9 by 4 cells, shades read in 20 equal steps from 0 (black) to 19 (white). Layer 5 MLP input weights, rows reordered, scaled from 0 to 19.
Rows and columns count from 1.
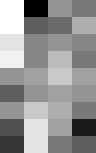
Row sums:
39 47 48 51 50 41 48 37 37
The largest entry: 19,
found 2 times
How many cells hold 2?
1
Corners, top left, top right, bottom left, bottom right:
19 9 4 7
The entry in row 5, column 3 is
15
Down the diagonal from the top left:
19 7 11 9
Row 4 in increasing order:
9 10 14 18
